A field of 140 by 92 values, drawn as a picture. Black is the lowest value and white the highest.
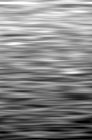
Streaks run across, left to right. The field climbs toward the top. Overall the values sit about 50% of the way up the scale.
